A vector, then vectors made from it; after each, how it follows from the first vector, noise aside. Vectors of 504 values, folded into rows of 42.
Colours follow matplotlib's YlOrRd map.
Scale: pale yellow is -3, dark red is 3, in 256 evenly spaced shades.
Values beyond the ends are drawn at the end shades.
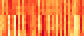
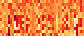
sign-scrambled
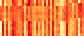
wrapped around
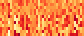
sign-scrambled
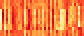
wrapped around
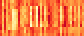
wrapped around
